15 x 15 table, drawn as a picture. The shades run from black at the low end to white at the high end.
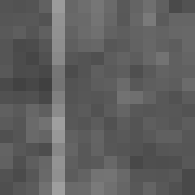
The values are skewed, with a long tail toward high values. Column 5 differs from the columns beside it. The grain runs up and down. No overall slope runs across the table.
